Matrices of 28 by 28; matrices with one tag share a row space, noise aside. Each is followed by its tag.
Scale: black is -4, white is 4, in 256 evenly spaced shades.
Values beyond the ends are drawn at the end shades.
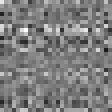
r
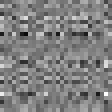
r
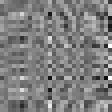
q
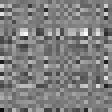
r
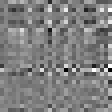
q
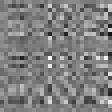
q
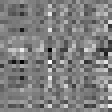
q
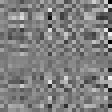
q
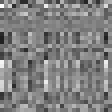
r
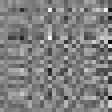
q
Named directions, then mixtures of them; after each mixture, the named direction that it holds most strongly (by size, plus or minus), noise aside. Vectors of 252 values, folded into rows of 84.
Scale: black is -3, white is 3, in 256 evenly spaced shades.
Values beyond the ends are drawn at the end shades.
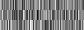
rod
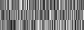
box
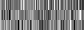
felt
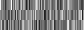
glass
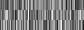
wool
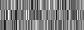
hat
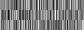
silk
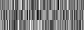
rod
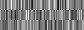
hat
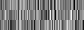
box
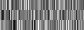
box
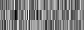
hat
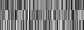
wool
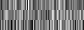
wool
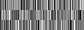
felt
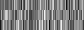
wool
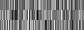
rod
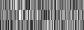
rod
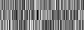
rod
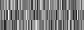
hat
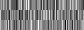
silk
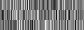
rod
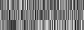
box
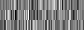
hat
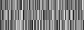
rod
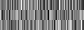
box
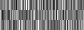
silk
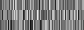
rod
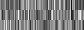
wool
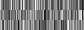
glass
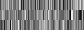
felt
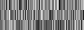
box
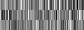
felt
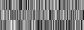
box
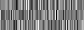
silk
